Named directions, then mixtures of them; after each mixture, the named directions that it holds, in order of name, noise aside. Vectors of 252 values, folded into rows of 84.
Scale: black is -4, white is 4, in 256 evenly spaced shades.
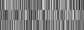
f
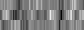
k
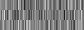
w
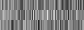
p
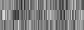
k, p, w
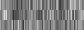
f, k, w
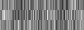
k, p, w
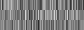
f, p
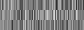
f, p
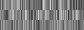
f, k, p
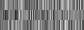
f, p, w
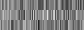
p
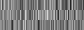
f, p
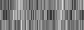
k, p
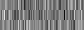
w
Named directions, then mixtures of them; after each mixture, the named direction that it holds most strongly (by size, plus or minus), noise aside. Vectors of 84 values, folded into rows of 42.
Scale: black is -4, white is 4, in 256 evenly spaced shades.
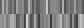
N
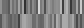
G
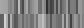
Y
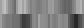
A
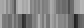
A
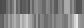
A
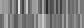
Y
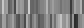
N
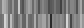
Y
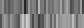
G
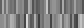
N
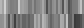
A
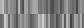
Y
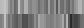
A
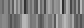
G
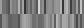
G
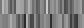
N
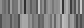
G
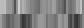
A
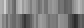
A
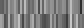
G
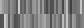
Y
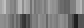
A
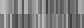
Y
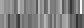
G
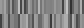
G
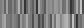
G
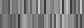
G
